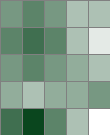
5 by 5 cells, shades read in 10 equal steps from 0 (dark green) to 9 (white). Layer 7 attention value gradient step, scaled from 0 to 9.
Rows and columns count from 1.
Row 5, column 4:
6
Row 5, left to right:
2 0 3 6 9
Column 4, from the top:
6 6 5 5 6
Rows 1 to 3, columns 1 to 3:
4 3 4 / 3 2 3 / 4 3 4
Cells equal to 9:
1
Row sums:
23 22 22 25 20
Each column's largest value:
5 6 5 6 9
